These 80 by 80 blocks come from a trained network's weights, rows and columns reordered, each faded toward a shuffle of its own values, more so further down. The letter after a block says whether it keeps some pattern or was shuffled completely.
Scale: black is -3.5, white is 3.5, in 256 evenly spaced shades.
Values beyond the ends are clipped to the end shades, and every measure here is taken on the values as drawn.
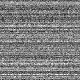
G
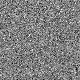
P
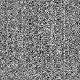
G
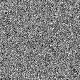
P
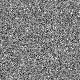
P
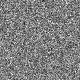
P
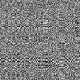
G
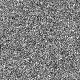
P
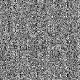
G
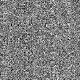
G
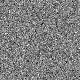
P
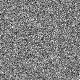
P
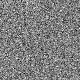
P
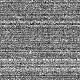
G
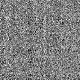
G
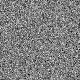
P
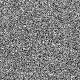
P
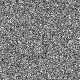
P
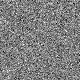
P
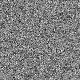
P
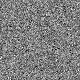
P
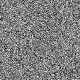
P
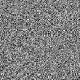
G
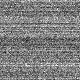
G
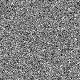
P
